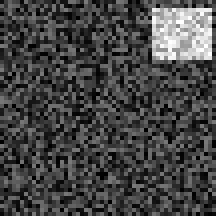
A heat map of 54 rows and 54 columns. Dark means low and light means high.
On average the colour sits 30% of the way up the scale. Most values sit low, with a long tail of high ones. No regular stripes run through it. The top right is the ninth with the highest average. In the top right lies a patch that is higher than the rest.
